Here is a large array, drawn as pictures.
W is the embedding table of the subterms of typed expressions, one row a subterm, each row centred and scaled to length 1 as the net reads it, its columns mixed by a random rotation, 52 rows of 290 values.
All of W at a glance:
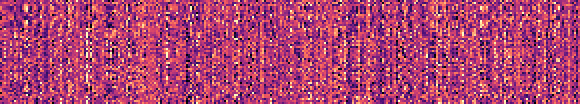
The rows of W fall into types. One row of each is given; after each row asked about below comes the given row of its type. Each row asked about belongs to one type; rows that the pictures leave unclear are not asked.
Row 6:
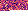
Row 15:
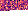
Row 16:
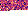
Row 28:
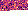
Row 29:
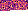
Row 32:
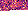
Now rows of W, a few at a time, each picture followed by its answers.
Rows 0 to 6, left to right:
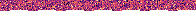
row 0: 6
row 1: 15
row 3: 29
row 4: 29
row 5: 15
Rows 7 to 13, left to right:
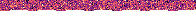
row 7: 32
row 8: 6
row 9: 6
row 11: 29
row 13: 29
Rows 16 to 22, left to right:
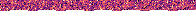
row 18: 16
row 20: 32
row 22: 32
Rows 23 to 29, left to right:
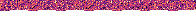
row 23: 15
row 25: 6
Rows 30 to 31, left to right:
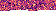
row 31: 6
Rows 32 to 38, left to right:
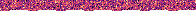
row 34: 15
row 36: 32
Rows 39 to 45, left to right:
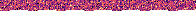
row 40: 16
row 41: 28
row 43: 15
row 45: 29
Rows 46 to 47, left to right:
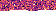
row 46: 6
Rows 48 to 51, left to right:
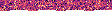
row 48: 28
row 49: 32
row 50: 16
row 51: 32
